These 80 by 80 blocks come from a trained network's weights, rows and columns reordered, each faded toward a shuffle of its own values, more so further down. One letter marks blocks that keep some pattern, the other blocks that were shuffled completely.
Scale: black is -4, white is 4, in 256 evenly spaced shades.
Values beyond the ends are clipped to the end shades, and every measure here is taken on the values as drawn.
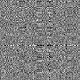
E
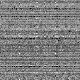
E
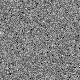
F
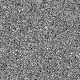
F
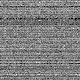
E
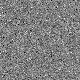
F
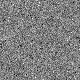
F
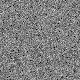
F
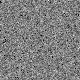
F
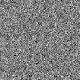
E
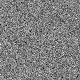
F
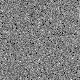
F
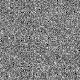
E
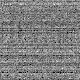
E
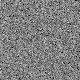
F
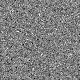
F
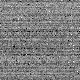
E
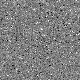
F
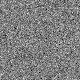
F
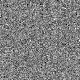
E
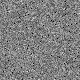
F
